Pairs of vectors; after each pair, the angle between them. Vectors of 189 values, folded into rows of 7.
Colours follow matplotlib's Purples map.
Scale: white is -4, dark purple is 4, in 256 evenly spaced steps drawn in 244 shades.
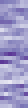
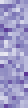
partly opposed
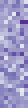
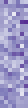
nearly parallel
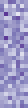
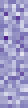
nearly parallel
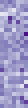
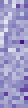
orthogonal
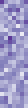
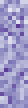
nearly opposite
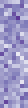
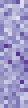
nearly opposite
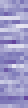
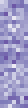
partly aligned
